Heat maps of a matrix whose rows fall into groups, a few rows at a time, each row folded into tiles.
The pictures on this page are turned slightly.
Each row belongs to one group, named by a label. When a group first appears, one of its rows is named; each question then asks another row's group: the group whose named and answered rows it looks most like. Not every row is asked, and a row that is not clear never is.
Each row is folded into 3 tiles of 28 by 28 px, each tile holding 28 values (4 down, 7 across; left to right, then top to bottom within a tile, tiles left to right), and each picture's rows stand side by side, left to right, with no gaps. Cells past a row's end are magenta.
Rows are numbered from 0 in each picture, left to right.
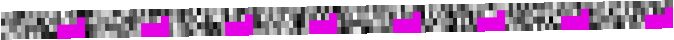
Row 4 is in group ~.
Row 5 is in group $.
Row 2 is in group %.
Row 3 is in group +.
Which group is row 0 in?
%
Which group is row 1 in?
+
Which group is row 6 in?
%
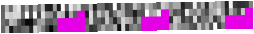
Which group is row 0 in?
~
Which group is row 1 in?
$
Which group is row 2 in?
%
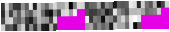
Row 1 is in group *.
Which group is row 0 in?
$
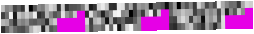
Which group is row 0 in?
%
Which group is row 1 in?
+
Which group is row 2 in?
$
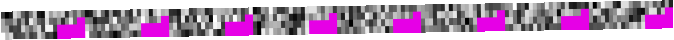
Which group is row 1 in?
*
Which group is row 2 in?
*
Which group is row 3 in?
+
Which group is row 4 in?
%
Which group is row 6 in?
%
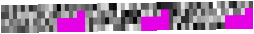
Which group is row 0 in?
%
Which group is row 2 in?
*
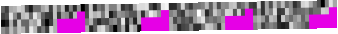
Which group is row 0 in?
+
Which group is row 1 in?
$
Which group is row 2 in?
*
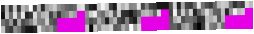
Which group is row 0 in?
$
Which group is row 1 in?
+
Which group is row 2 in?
$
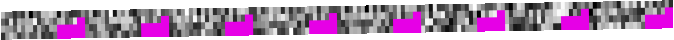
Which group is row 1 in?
~
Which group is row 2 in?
~
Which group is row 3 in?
~
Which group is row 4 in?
~
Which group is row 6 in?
*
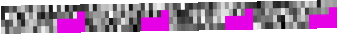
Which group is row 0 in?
+
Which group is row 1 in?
~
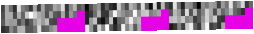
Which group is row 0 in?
~
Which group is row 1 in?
*
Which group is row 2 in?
~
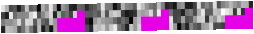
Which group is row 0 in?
%
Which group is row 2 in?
*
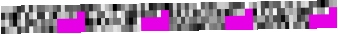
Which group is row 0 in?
%
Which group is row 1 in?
+
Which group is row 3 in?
$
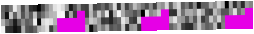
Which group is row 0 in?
*
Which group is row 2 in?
%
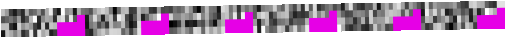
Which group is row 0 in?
%
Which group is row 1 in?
+
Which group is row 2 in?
+
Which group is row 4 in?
*
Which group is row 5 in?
$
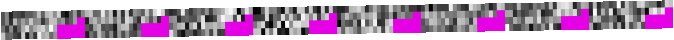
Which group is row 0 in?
*
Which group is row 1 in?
~
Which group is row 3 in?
*
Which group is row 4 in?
+
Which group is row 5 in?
$
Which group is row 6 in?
*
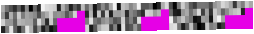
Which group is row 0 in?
%
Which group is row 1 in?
$
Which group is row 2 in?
*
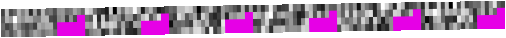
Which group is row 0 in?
~
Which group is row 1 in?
%
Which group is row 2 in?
+
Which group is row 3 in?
+
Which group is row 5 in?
~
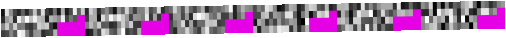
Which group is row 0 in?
~
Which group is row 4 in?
%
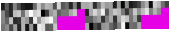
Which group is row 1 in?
~
